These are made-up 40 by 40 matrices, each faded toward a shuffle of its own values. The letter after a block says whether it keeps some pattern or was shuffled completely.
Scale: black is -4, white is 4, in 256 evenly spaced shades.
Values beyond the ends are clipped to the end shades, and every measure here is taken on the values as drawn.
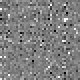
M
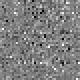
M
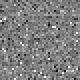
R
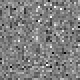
M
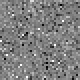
R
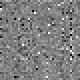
M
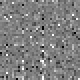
M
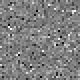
R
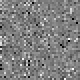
M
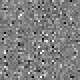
M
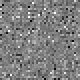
M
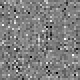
M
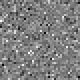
R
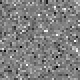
R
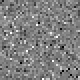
R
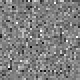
M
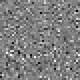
M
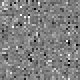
M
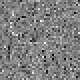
R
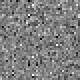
R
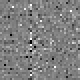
M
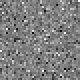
R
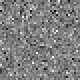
R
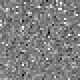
R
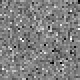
R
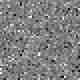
R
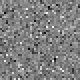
R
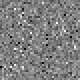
R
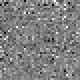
M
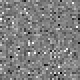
M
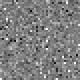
R
